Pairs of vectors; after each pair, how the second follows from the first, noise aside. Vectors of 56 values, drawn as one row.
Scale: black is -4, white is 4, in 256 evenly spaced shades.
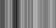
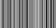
shuffled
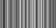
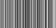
shuffled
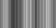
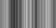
copied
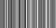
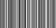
copied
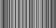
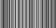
copied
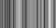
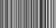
shuffled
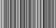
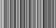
copied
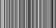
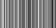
copied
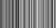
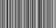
shuffled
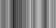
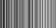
shuffled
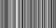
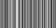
copied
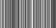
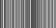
shuffled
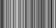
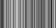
copied
